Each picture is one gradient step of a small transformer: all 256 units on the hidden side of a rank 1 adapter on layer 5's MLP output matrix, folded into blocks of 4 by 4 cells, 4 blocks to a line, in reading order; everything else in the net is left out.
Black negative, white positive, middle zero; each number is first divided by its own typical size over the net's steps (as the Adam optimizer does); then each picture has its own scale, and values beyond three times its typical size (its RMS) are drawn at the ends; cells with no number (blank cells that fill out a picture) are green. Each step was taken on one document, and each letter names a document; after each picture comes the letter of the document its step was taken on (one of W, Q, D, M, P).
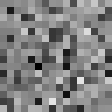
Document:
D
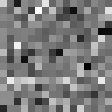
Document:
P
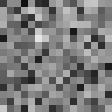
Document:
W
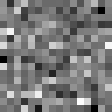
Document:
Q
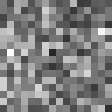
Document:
Q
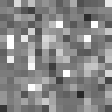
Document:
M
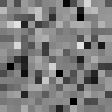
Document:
W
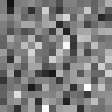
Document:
D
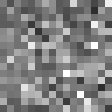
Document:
M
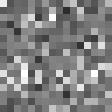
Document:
W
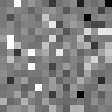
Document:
M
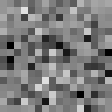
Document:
M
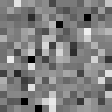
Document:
M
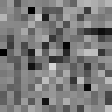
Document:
P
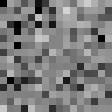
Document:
W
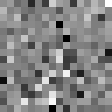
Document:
M
